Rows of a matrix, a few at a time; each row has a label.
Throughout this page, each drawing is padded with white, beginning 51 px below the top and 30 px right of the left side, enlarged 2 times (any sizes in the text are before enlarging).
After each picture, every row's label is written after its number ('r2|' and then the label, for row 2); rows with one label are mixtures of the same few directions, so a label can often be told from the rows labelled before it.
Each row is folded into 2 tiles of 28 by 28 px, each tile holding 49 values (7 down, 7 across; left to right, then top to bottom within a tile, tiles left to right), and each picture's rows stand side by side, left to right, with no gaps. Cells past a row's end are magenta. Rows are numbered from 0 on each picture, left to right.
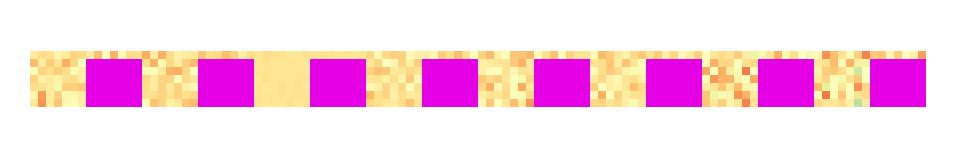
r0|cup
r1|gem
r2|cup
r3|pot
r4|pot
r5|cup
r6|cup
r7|cup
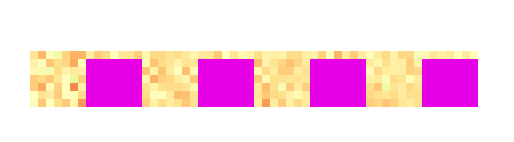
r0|pot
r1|cup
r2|cup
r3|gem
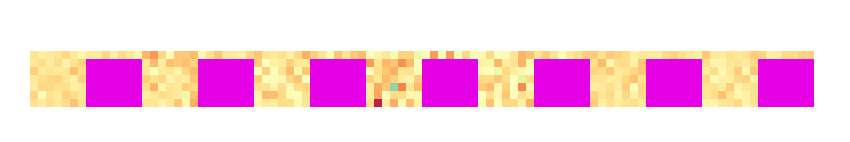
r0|cup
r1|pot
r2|cup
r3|cup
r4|pot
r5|pot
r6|cup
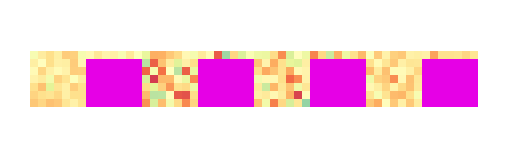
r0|gem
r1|cup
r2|pot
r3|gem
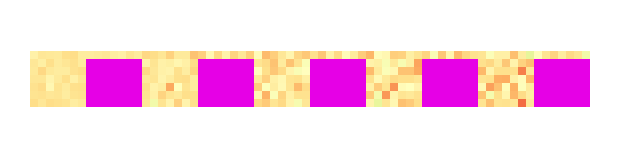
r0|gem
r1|cup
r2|cup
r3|cup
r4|cup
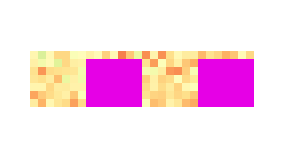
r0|pot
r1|gem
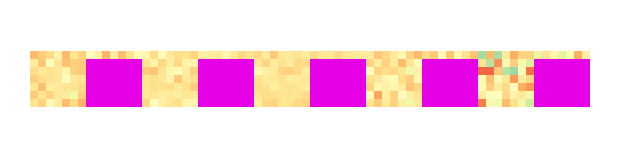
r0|pot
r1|gem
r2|gem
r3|cup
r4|gem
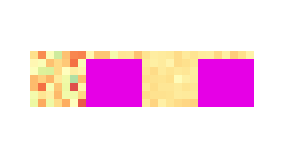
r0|pot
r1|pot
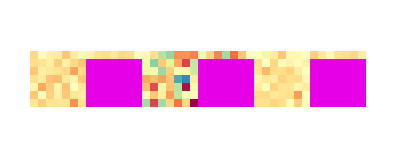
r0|cup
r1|pot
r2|pot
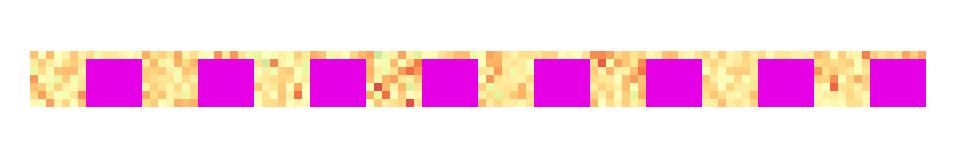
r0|gem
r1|pot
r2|pot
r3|cup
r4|cup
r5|pot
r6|gem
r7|gem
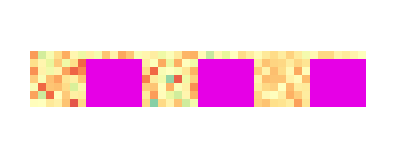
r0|cup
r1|gem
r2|cup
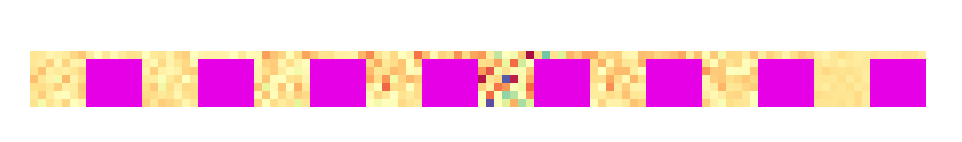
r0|gem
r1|gem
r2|cup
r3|gem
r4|gem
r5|gem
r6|gem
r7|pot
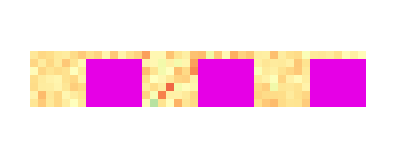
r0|cup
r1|cup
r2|gem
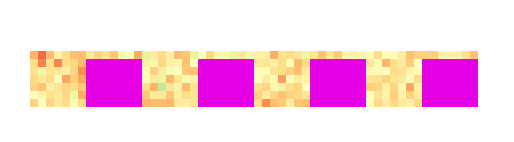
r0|pot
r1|gem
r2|gem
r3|pot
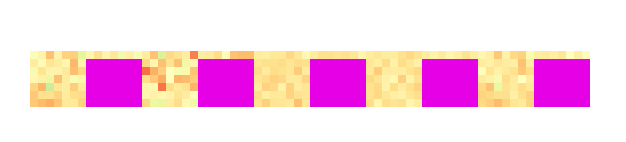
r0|gem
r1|gem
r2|cup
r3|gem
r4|gem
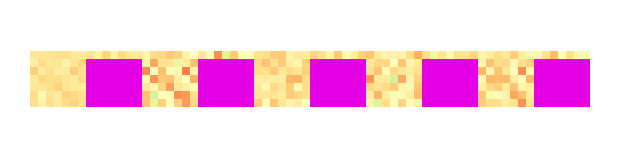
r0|cup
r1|cup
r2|pot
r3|gem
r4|cup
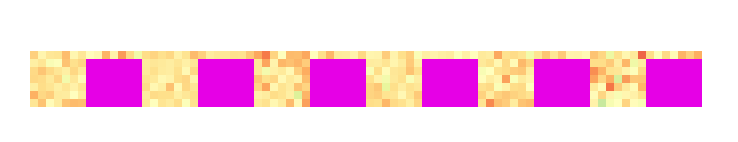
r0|pot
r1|cup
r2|pot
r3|gem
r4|gem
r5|gem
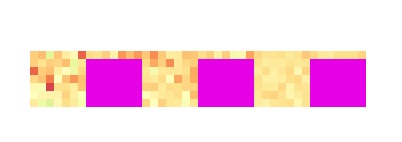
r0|gem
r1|pot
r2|cup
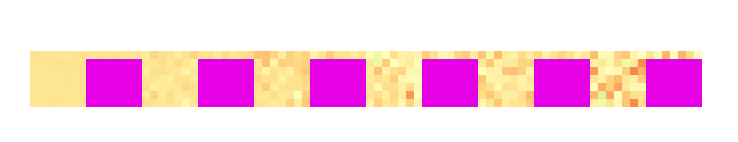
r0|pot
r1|cup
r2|pot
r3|pot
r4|gem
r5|cup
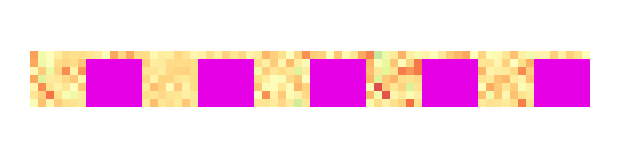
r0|cup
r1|cup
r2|cup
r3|cup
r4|cup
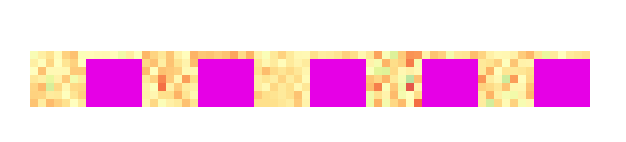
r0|gem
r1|gem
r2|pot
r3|pot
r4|gem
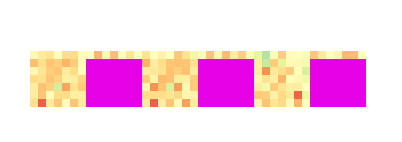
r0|cup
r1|cup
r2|pot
